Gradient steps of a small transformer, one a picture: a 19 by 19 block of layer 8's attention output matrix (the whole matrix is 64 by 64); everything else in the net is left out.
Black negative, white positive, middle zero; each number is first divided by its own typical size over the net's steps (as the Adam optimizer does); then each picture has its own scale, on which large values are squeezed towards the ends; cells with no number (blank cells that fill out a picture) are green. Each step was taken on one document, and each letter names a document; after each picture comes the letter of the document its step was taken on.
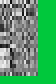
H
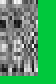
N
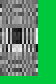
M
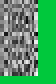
M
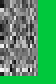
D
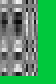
N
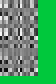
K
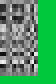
N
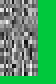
H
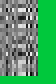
M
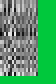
D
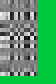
D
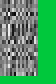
D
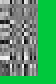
H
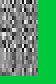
H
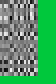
K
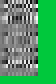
M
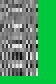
M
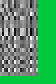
K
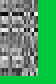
N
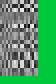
M
